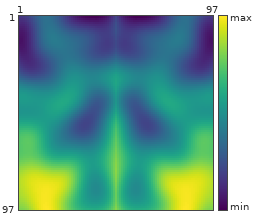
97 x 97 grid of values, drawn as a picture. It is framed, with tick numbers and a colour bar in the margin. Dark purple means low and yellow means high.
Lone odd cells: none. Slope: up to the bottom. Mirror symmetry: left to right. Average level on the scale: 50%. Grain: smooth.
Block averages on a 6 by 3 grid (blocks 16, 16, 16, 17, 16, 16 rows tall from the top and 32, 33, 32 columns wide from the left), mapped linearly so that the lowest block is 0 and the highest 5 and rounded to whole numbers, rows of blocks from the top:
1 0 1 / 1 1 1 / 2 2 2 / 2 2 2 / 4 3 4 / 5 3 5
